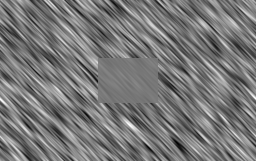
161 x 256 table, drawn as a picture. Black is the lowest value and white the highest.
Calmest part: centre. Odd patch: calmer, in the centre. Average level on the scale: 50%. Seam: none. Histogram: bell-shaped. Mirror symmetry: none. Grain: diagonal, down to the right. Slope: none.
